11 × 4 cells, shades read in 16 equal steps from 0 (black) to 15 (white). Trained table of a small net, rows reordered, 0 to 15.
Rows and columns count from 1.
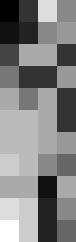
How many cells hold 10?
9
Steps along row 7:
same down down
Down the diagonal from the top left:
0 2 10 9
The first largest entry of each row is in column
3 4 2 4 1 1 1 1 1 1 1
